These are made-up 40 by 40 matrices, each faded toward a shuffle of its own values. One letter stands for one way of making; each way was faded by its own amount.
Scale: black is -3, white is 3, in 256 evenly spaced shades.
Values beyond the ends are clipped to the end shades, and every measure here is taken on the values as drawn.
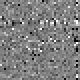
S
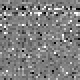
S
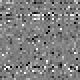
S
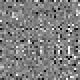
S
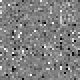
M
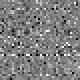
S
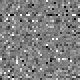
S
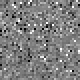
M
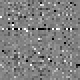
S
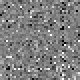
M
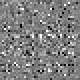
S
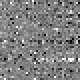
S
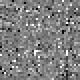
M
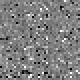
M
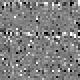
S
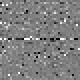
S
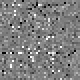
M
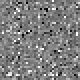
M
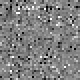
M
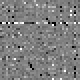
S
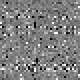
S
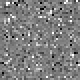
M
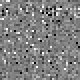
M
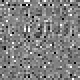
S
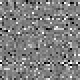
S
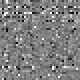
S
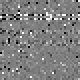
S
